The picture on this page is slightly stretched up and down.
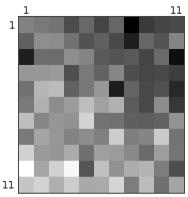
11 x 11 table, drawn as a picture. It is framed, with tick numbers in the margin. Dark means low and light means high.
Ninth with the lowest average: top right. Roughest part: centre. Ninth with the highest average: bottom left. Slope: up to the bottom left. Mirror symmetry: none.
